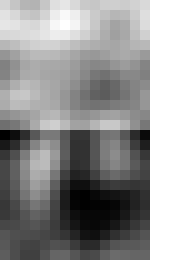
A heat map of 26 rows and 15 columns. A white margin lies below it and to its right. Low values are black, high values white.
Average level on the scale: 50%. Ninth with the lowest average: bottom middle. Seam: horizontal, 50% of the way down, the top part higher.
